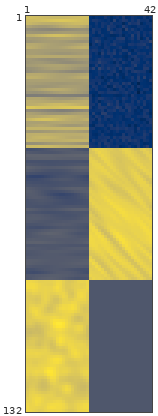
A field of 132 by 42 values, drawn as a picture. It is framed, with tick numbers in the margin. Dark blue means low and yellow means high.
It is made of 3 by 2 panels. Panel 1,1: high, streaked across. Panel 1,2: very low, fine-grained, faint in contrast. Panel 2,1: low, streaked across, faint in contrast. Panel 2,2: very high, slanting down to the right, faint in contrast. Panel 3,1: very high, blotchy, faint in contrast. Panel 3,2: low, flat.
